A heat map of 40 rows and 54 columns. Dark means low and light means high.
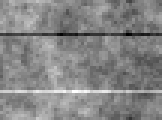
The distribution is heavy-tailed on both sides. The grain runs across in streaks. Rows 12 and 31 stand out from the rest. On average the colour sits 50% of the way up the scale.
